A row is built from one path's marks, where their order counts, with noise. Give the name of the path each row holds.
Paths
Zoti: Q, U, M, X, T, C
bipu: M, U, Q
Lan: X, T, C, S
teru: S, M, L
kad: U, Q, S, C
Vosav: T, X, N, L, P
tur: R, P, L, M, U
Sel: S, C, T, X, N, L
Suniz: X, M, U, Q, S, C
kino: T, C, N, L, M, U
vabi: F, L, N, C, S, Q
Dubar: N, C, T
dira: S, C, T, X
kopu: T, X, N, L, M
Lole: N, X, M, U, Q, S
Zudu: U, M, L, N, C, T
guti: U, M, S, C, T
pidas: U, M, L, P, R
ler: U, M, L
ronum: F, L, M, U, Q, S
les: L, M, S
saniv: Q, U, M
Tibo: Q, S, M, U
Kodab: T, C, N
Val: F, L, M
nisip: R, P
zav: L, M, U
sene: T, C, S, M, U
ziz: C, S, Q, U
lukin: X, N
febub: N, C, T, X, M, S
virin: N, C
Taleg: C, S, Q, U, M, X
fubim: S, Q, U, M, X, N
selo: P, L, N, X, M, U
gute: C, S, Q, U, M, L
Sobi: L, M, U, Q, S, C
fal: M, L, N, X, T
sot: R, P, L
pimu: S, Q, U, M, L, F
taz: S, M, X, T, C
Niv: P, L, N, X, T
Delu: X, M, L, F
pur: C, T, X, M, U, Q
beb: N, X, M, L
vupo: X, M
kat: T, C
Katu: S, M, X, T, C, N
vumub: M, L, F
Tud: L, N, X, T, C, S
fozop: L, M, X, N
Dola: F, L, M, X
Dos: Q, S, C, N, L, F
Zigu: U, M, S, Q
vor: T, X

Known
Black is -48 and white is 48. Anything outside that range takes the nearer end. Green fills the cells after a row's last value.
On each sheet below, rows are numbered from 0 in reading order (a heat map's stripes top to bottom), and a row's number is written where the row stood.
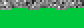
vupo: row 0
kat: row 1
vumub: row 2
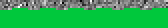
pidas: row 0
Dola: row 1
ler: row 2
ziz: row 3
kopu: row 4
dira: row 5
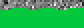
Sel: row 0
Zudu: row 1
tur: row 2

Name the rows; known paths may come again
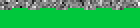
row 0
Dos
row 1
dira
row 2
ler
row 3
Dola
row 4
Katu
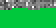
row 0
vabi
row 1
Zudu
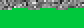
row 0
tur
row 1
Taleg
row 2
kat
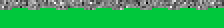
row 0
vumub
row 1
fubim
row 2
vupo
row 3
sene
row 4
zav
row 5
beb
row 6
pimu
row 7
Delu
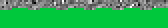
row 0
kopu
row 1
Sel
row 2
ziz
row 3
Tibo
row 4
pidas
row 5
kino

